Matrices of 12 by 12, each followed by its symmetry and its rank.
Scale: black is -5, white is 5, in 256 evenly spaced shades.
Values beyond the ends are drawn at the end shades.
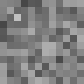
symmetric, full rank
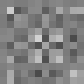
symmetric, rank two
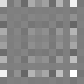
symmetric, rank one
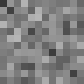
symmetric, full rank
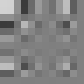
symmetric, rank one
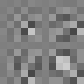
symmetric, rank two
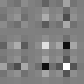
symmetric, rank one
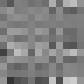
neither, rank two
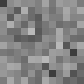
symmetric, full rank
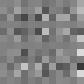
neither, rank two
